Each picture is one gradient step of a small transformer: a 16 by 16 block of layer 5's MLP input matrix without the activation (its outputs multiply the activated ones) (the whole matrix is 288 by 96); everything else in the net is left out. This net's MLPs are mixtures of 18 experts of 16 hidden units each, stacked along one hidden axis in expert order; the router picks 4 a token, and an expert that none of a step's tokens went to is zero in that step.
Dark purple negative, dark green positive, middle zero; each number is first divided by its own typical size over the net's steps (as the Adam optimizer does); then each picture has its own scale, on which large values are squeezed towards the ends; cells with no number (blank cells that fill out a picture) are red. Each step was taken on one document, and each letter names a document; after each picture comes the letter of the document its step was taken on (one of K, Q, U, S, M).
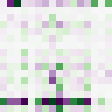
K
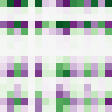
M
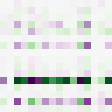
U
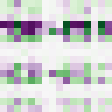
M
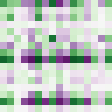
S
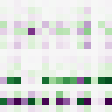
U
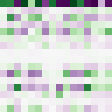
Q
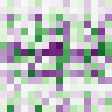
S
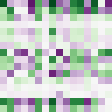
S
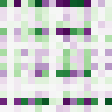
M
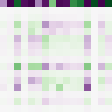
K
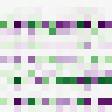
U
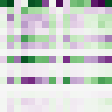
M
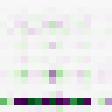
K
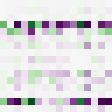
U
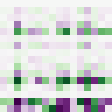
U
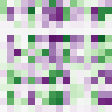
S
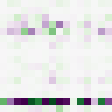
K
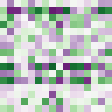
S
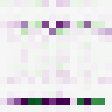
K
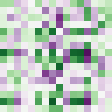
S
